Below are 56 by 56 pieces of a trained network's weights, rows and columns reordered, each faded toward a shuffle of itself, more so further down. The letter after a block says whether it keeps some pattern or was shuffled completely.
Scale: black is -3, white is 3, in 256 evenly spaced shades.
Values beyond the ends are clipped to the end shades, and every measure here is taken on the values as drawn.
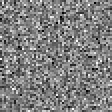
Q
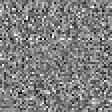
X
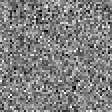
X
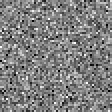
Q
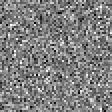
Q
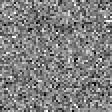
Q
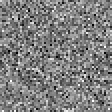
Q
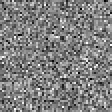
X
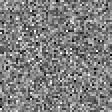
Q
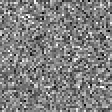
X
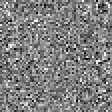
X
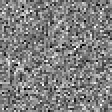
Q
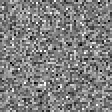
Q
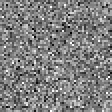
Q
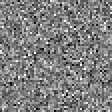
Q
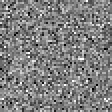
Q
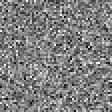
Q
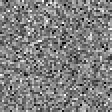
Q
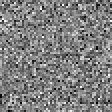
X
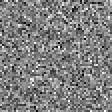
Q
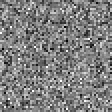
X
